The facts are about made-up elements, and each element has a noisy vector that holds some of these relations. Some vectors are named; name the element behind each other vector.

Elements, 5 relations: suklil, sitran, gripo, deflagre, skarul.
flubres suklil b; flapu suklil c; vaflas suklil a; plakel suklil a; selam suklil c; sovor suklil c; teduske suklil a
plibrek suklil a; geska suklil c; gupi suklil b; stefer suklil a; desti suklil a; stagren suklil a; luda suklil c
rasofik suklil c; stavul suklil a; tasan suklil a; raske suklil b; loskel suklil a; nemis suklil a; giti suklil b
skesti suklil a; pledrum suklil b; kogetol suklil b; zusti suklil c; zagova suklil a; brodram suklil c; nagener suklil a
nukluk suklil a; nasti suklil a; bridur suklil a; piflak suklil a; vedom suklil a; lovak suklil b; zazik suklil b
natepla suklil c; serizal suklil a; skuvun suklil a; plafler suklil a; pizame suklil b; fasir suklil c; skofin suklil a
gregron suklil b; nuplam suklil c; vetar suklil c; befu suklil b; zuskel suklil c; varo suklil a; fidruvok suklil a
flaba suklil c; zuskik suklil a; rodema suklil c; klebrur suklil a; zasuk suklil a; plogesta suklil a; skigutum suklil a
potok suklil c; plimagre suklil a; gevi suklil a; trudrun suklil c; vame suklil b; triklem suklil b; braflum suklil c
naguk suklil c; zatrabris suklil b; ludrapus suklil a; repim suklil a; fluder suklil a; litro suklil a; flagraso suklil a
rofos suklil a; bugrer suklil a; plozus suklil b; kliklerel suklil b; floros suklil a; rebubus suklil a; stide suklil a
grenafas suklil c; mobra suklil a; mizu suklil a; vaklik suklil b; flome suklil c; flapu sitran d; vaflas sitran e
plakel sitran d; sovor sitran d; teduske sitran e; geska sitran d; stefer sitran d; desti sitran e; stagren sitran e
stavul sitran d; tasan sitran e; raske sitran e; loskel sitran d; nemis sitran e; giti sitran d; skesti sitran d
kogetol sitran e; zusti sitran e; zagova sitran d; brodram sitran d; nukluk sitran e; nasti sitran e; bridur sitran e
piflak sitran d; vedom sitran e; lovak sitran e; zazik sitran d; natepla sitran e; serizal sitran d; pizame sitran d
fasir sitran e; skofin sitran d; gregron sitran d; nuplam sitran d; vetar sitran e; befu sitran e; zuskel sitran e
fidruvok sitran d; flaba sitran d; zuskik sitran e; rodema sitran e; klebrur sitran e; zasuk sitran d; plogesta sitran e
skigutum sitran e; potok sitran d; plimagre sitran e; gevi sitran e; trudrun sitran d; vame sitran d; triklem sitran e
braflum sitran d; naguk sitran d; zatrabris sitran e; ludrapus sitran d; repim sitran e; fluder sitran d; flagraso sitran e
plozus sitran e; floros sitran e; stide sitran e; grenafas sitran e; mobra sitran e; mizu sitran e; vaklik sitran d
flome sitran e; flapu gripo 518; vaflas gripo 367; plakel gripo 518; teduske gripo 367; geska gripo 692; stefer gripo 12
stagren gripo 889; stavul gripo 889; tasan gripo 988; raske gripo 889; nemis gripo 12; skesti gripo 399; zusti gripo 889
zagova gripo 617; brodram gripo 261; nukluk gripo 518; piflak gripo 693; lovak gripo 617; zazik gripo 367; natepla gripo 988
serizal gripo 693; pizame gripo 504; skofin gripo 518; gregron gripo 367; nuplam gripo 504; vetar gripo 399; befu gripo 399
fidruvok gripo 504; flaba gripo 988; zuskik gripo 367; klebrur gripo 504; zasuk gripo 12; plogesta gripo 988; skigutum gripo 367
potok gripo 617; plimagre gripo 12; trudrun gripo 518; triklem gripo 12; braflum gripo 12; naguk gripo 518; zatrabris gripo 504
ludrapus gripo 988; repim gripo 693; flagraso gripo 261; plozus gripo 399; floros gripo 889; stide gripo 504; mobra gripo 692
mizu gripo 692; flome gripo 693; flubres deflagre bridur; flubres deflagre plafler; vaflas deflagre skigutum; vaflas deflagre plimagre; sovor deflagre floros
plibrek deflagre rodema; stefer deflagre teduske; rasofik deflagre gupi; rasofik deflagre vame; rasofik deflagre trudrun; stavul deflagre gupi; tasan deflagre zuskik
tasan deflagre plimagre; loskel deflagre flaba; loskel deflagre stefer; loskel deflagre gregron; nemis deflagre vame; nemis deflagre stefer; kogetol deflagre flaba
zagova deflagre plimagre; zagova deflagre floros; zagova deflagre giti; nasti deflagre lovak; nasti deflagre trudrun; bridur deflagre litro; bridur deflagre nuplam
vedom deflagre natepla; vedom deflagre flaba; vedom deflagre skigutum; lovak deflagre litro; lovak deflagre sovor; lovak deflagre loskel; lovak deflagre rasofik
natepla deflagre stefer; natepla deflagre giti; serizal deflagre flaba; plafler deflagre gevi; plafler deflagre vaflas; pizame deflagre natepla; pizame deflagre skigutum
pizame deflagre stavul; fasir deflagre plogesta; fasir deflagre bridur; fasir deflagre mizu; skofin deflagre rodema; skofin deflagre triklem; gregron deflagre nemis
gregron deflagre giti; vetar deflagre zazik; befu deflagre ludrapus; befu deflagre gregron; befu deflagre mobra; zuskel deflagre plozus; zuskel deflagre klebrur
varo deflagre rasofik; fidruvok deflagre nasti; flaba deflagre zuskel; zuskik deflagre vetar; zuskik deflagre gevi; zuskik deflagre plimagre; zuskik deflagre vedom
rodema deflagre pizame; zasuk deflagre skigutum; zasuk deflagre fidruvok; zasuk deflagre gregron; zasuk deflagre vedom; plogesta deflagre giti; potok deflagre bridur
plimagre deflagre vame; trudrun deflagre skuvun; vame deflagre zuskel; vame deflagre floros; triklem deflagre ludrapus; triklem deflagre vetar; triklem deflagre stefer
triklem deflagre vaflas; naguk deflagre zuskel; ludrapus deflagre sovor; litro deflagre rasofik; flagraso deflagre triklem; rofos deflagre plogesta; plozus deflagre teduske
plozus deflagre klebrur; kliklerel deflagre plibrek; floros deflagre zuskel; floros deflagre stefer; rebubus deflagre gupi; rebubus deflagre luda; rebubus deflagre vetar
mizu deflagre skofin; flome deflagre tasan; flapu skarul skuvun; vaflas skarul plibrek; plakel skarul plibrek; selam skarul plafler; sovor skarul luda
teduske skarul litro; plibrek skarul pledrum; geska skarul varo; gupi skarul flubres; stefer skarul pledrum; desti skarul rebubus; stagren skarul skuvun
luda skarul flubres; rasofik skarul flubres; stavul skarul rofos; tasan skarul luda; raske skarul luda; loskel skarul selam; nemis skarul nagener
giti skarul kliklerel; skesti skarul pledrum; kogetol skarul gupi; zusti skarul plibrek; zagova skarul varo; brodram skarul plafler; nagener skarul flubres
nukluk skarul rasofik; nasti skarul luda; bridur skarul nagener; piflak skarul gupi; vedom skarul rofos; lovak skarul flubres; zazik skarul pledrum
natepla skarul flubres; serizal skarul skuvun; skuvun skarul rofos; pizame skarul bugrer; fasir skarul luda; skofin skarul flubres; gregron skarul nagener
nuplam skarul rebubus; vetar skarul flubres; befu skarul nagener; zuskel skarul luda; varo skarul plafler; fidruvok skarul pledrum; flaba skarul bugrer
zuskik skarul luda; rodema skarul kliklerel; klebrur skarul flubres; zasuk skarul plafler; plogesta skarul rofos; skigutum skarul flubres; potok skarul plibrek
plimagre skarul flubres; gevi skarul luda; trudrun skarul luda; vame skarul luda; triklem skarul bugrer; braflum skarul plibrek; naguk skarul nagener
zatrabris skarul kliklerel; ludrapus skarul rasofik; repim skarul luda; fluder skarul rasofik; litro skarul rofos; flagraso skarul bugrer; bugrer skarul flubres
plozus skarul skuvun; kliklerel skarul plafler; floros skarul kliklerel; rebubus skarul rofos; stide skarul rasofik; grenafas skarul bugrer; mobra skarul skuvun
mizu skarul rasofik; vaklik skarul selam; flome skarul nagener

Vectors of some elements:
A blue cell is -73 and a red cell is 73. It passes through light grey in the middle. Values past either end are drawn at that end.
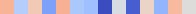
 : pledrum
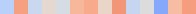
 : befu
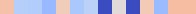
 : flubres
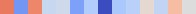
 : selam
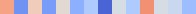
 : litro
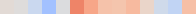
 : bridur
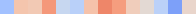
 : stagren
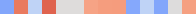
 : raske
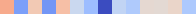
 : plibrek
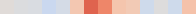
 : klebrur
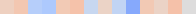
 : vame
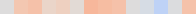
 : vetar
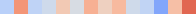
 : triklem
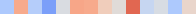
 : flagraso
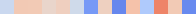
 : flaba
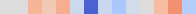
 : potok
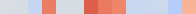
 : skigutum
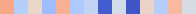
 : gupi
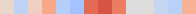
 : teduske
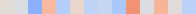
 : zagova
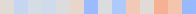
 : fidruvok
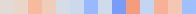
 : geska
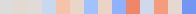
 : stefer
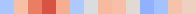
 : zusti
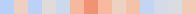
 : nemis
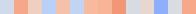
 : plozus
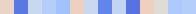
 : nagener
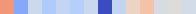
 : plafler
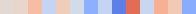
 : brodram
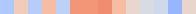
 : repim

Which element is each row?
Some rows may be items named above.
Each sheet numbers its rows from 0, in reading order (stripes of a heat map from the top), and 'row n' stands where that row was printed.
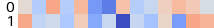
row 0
nuplam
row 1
kliklerel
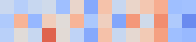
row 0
serizal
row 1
ludrapus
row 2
stavul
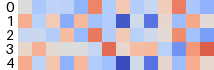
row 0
fluder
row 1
pledrum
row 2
piflak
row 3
zatrabris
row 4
pledrum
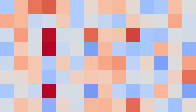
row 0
zusti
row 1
giti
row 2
floros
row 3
naguk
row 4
plozus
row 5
fasir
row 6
naguk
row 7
mobra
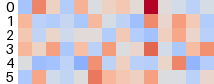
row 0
plogesta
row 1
loskel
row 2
sovor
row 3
rodema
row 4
fluder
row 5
mizu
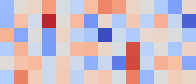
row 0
stagren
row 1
plakel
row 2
plibrek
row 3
flagraso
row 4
brodram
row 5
natepla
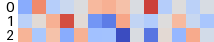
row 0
tasan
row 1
flapu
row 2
pledrum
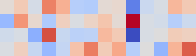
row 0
zazik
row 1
plogesta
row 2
gregron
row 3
kogetol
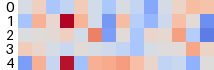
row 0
pizame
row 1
trudrun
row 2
skesti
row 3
vaklik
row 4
nukluk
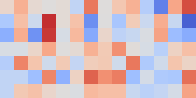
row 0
zatrabris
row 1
plakel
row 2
skofin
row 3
vaflas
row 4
natepla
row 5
zuskik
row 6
flome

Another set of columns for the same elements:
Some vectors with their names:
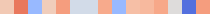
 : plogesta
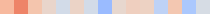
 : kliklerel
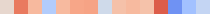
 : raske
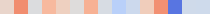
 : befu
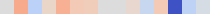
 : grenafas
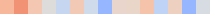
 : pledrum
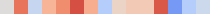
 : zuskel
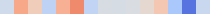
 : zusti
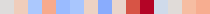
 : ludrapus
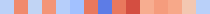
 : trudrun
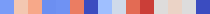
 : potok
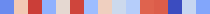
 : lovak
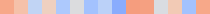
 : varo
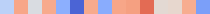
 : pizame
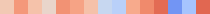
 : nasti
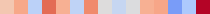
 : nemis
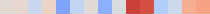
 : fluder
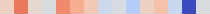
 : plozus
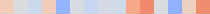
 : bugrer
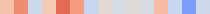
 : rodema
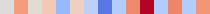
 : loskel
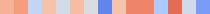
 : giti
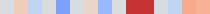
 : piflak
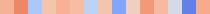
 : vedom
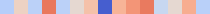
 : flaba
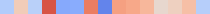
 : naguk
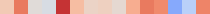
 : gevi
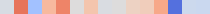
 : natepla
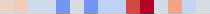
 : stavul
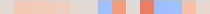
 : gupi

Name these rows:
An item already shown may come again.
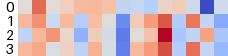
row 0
plozus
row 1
giti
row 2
gregron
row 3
giti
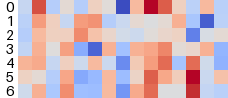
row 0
sovor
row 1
zusti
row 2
flome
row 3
pizame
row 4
giti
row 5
plakel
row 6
flapu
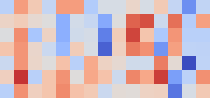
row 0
zusti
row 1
skesti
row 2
geska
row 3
vaklik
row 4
zatrabris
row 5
tasan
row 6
flome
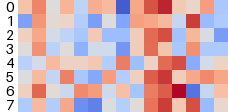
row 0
vame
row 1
nuplam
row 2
zazik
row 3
geska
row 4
flagraso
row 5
skofin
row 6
zuskik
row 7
fidruvok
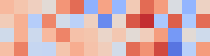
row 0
vaflas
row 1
stefer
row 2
vetar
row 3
repim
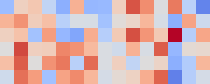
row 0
brodram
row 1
flubres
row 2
plakel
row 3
fasir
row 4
triklem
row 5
raske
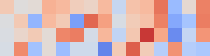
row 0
mizu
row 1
nukluk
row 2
skigutum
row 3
geska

